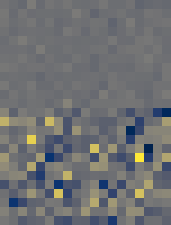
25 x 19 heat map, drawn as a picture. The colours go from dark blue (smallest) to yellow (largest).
Seam: horizontal, 50% of the way down, the top part calmer. Histogram: heavy tails on both sides. Slope: none. Mirror symmetry: none.
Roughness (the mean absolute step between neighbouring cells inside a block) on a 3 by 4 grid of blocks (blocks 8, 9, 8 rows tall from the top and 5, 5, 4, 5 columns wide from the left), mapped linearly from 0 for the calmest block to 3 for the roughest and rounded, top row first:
0000
1112
2333
